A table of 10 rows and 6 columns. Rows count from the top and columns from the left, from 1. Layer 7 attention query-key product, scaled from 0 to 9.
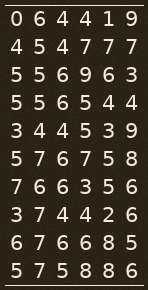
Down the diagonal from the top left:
0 5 6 5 3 8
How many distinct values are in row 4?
3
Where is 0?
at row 1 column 1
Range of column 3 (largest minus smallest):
2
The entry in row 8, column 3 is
4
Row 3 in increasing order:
3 5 5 6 6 9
